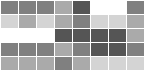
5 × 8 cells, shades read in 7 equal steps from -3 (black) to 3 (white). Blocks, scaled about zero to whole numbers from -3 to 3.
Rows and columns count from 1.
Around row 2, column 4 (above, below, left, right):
1 -1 2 0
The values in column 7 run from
-1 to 3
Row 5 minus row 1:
1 1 1 -1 2 -1 -1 2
